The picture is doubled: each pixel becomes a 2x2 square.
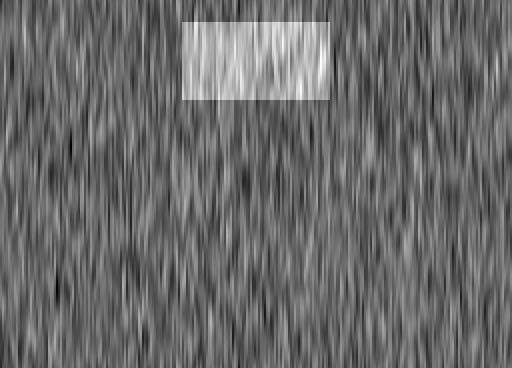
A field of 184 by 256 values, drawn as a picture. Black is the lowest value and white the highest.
An odd patch, higher than its surroundings, sits in the top middle. The top middle is the ninth with the highest average. The grain runs up and down.
